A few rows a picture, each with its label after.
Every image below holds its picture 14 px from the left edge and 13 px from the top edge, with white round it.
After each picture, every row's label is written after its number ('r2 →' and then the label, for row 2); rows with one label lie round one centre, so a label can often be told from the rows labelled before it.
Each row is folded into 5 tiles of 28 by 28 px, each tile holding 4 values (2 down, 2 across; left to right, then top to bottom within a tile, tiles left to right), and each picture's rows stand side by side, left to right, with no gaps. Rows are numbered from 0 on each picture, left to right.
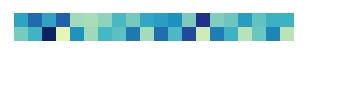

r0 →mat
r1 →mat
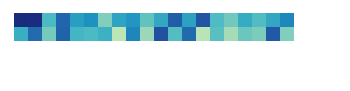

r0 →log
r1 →mat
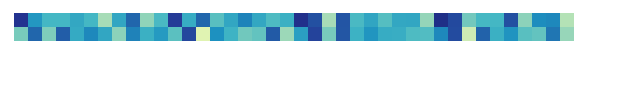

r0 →log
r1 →mat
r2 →log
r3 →log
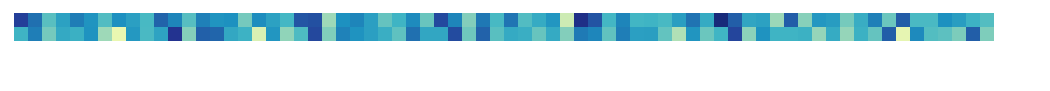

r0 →log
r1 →log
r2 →log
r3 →log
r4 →log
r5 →log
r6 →mat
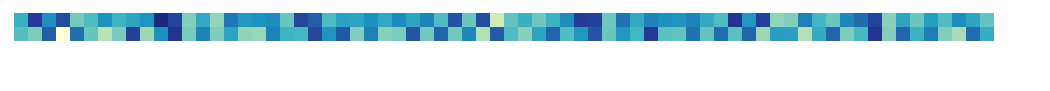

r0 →mat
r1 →log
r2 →log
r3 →mat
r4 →log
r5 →mat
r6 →log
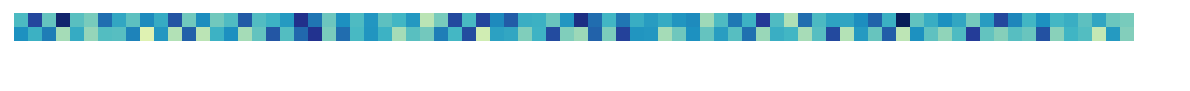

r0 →mat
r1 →mat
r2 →log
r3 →mat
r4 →log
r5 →mat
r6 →mat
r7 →log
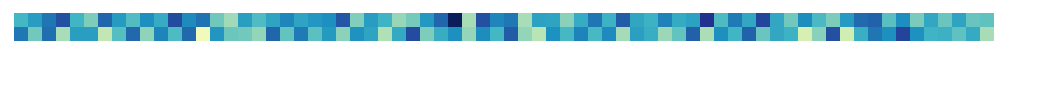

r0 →mat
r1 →mat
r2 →mat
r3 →log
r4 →mat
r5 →mat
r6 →log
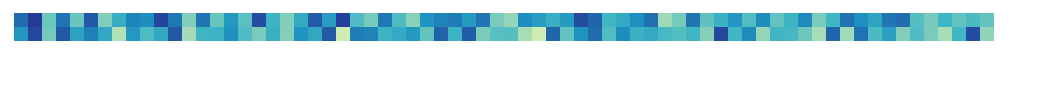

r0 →log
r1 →log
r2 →mat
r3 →mat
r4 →log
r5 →mat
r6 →mat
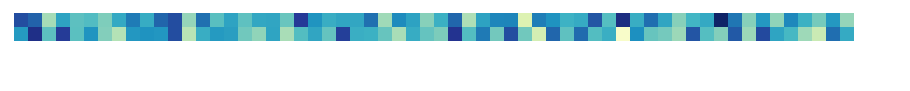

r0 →log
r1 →log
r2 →log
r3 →log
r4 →mat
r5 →log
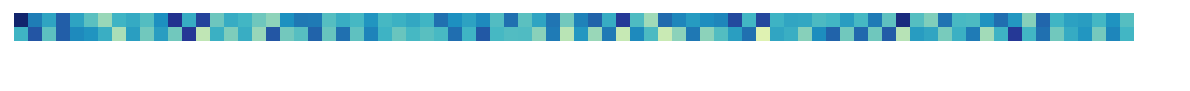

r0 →log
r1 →mat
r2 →log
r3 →log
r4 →mat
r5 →mat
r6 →mat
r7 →log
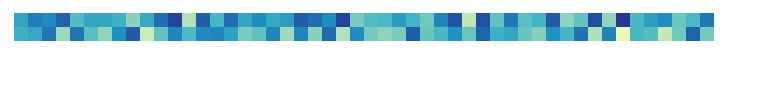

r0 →mat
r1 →log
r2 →mat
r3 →log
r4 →mat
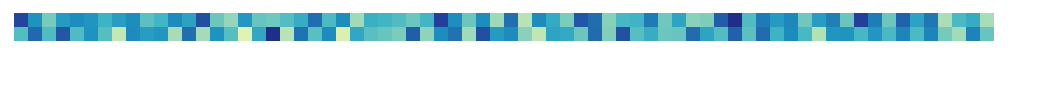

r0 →log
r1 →mat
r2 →mat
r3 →log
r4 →log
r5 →log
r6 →log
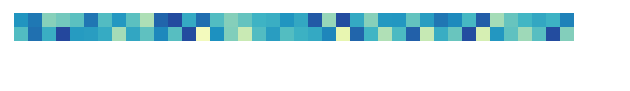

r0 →log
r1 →mat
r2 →mat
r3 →mat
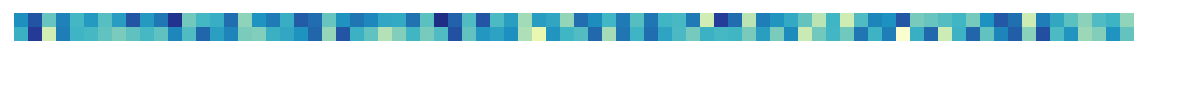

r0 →log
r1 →log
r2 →log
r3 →log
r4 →log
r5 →log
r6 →mat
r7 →log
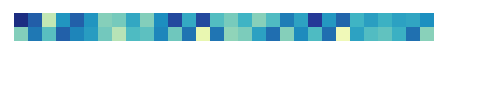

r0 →log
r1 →mat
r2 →mat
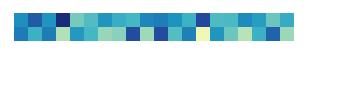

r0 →mat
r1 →mat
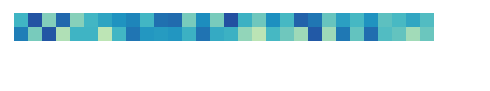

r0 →mat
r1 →log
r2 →log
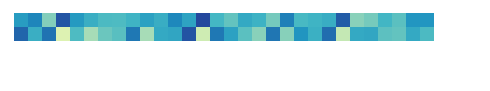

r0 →mat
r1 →mat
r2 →mat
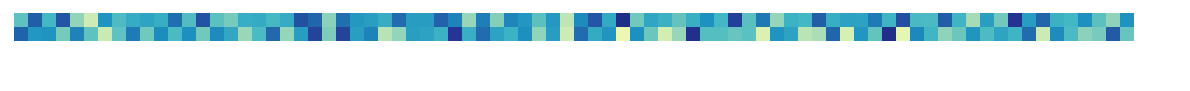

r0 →mat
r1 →mat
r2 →log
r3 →log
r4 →mat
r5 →mat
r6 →mat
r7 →mat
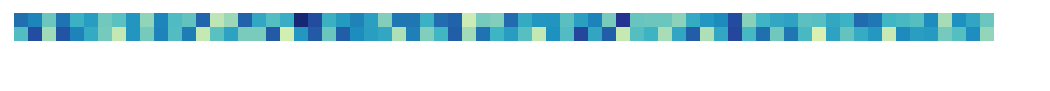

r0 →log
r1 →mat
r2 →log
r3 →log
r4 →mat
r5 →log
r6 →log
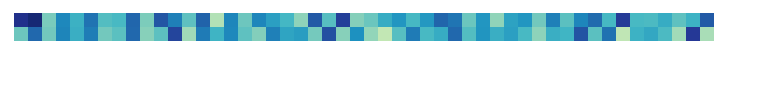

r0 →log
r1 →log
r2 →mat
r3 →log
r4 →mat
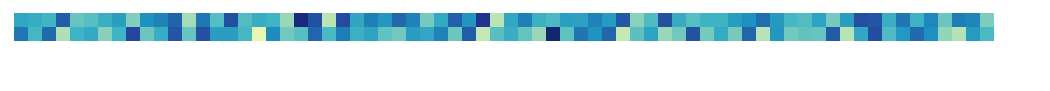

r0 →mat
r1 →log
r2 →log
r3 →mat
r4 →mat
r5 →mat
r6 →log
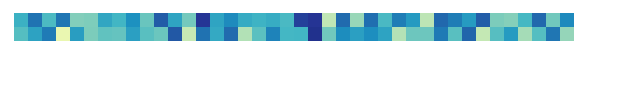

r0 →mat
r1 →log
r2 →log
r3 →mat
